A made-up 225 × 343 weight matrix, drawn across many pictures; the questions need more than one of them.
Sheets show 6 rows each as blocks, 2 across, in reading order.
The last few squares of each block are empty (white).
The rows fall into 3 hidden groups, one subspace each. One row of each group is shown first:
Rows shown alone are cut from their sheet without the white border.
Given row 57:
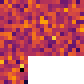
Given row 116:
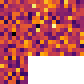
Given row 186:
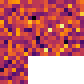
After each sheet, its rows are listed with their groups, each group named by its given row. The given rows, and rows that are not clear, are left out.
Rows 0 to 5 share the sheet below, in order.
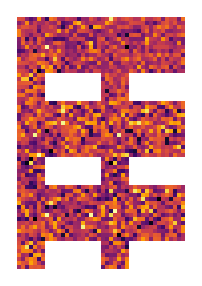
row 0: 186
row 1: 116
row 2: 186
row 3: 186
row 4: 186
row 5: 57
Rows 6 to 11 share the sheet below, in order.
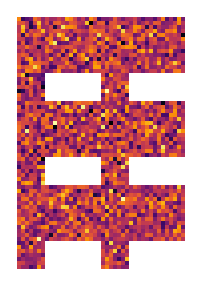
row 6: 116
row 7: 116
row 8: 57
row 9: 57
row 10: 186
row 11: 116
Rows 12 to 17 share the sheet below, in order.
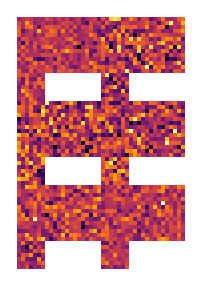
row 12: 116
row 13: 186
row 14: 57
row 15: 186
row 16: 186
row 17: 57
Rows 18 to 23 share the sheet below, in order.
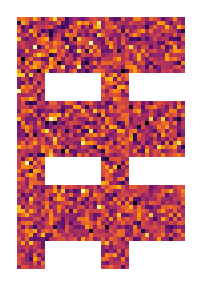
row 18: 186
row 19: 186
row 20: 186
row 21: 116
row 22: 57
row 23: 186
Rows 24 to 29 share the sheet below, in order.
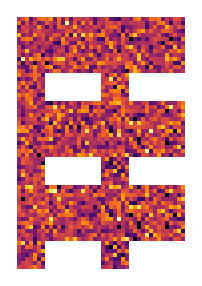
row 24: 57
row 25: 186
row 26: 57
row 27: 186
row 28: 57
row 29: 186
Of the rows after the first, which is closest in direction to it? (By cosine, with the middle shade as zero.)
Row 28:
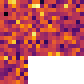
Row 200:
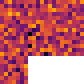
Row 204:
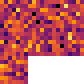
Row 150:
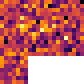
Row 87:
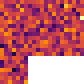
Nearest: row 150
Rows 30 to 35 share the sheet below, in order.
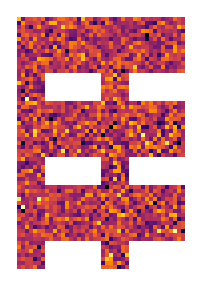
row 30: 116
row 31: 186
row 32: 186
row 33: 116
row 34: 116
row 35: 116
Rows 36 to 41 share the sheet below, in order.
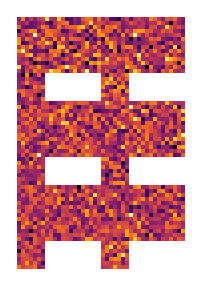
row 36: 57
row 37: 186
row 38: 186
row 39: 116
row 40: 57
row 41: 186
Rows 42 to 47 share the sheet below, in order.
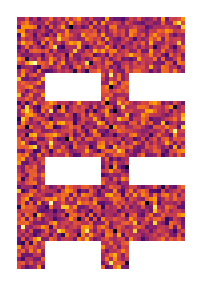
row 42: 57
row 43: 116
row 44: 57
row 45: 116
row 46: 186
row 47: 57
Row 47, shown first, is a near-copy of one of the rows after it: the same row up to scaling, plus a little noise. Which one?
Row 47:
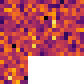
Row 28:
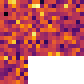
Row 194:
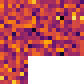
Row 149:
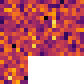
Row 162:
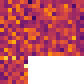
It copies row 149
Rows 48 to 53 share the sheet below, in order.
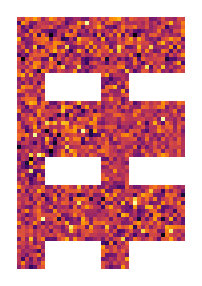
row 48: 186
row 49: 186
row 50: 186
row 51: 57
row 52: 57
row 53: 186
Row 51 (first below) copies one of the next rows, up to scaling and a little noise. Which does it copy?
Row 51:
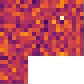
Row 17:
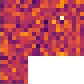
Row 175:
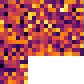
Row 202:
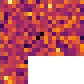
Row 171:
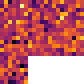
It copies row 17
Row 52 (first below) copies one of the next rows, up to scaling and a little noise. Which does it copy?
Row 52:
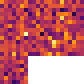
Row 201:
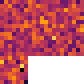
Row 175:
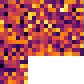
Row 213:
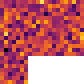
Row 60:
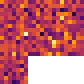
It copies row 60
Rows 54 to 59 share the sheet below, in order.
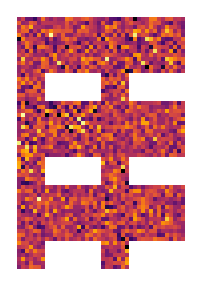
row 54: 186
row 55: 186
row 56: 57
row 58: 116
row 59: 57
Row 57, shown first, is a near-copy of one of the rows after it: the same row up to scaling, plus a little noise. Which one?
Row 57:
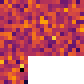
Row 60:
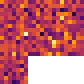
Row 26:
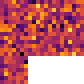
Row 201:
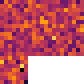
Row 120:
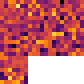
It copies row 201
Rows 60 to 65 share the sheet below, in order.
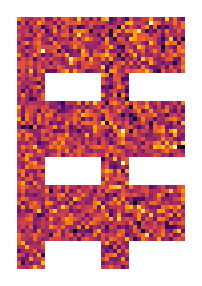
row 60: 57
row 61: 116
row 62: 116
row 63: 116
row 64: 116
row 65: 186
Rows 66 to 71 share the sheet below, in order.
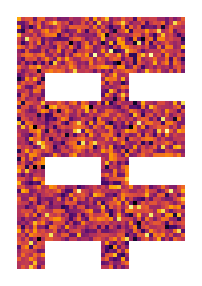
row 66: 57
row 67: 57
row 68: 116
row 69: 57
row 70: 186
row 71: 186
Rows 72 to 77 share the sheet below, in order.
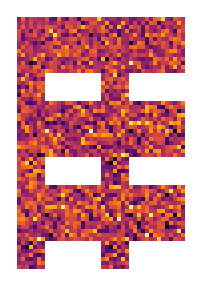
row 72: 57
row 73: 57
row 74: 186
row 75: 186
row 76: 186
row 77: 186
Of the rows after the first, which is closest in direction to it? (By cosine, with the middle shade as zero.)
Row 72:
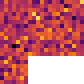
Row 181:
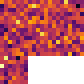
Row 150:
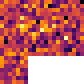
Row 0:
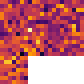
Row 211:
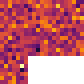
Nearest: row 0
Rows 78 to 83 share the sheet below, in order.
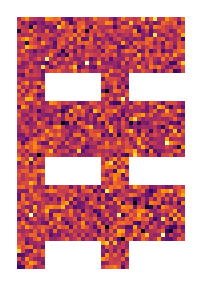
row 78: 57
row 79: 116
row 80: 186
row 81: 186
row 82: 116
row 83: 186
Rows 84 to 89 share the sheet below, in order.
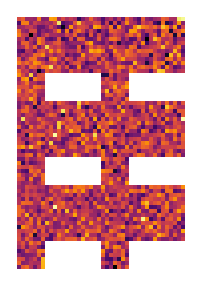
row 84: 186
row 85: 57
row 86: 57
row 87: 57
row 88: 57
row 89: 116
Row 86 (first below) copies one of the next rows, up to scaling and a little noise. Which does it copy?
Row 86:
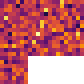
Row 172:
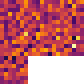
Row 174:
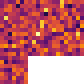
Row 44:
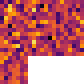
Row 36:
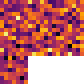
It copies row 174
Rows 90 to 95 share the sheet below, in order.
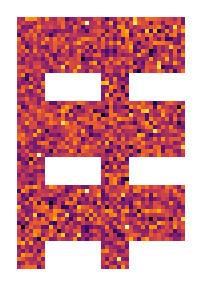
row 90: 186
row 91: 116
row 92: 186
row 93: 57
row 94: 186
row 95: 116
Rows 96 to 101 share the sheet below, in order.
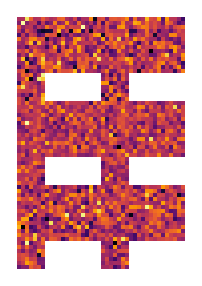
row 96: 116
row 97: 116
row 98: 57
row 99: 57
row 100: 57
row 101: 186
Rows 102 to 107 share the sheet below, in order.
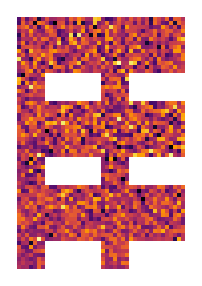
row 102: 57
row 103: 57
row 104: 186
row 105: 57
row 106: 186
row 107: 57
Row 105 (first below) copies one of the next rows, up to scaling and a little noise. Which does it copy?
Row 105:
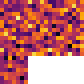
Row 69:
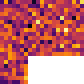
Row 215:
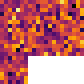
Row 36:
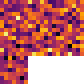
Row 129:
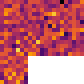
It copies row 36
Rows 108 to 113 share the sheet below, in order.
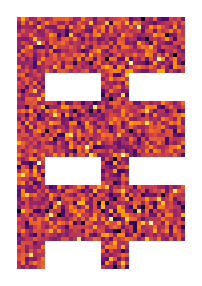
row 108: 116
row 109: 57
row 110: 116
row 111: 186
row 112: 57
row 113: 57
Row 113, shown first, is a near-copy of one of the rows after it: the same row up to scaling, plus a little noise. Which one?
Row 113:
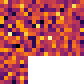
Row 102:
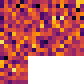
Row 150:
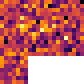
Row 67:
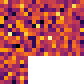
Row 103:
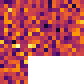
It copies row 67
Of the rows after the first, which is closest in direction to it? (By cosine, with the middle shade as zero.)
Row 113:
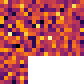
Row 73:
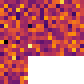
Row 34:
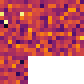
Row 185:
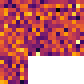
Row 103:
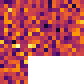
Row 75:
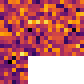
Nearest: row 73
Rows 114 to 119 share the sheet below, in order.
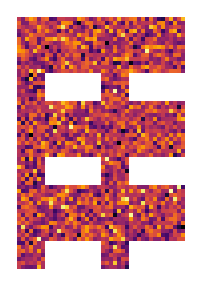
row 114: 186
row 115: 57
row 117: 116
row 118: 186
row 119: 116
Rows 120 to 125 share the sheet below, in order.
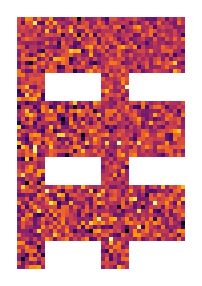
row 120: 57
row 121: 116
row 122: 57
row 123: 57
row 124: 116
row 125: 116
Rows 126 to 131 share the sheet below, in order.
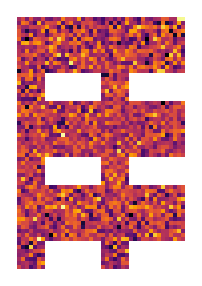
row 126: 57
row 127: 57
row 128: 57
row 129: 57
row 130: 186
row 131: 186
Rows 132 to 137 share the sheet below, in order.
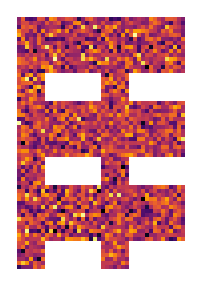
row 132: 186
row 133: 186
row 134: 57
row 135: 57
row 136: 57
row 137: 57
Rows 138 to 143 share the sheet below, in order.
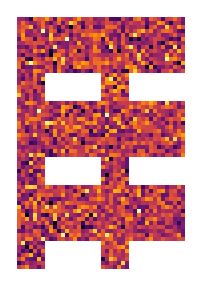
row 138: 57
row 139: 186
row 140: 186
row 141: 116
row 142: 186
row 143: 57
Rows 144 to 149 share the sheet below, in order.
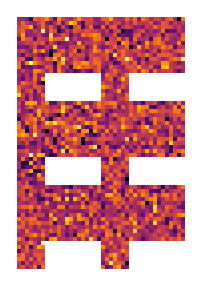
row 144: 57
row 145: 116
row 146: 186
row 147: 57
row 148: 116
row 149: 57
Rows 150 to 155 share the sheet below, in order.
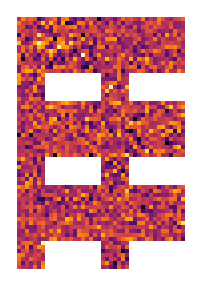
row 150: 57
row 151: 57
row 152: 116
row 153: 186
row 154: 116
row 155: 57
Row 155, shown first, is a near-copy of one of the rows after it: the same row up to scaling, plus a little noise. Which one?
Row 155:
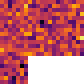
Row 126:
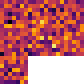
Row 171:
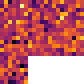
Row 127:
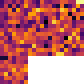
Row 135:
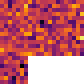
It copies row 135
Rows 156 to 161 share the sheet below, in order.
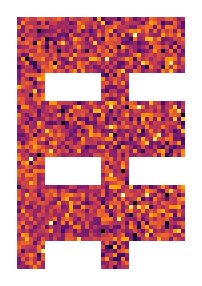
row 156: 116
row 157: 186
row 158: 186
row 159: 57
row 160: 57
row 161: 186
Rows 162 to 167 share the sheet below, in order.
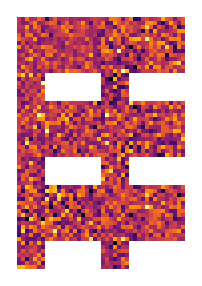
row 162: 57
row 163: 186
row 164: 116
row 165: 57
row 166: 57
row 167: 186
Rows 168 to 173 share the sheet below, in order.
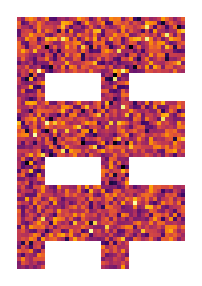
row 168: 186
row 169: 186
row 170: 186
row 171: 57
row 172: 57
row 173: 186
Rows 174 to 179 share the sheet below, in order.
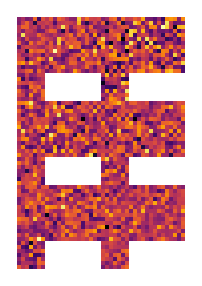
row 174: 57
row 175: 57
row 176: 57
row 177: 186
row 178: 186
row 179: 57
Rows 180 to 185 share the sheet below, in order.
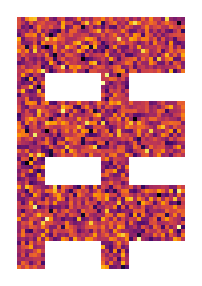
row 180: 186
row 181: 116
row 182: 186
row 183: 186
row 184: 57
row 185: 116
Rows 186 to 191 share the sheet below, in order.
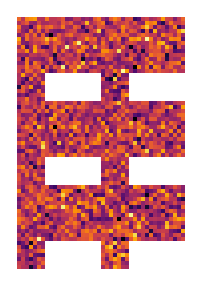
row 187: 186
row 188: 116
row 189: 186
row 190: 186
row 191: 186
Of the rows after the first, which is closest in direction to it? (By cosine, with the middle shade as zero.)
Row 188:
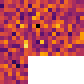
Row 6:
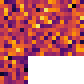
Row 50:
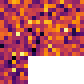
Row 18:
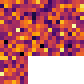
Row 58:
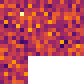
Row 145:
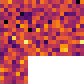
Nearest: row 145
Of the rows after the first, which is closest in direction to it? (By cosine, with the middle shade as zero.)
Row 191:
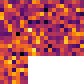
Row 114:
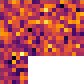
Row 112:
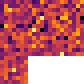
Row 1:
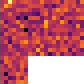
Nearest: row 1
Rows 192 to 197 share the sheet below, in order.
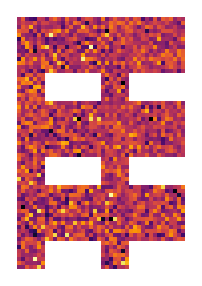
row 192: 186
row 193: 57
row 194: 57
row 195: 57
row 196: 116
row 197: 57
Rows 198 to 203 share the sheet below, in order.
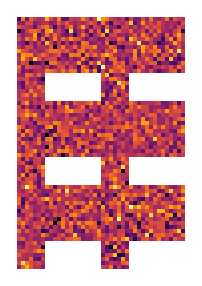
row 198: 57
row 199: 116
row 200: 57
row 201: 57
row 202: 57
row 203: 186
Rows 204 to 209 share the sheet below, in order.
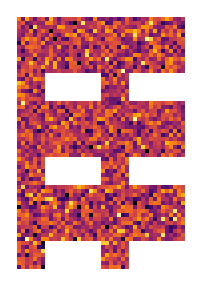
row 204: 57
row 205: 186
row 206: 116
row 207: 186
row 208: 116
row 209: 186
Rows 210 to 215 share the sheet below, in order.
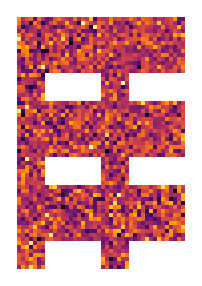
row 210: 57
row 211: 57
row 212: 116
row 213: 57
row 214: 186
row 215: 57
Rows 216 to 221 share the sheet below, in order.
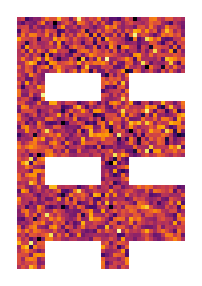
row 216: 57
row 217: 186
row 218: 186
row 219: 186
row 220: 186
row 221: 57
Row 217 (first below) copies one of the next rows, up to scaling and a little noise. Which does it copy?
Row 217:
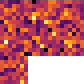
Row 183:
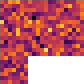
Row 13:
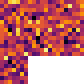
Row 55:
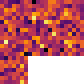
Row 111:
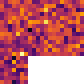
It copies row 55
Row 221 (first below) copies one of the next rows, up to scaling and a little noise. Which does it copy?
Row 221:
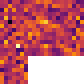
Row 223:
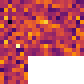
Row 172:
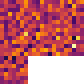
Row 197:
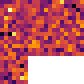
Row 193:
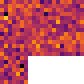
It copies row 223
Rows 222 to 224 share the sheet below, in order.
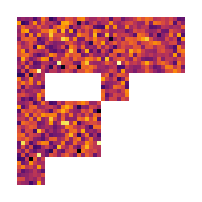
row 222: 186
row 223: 57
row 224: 186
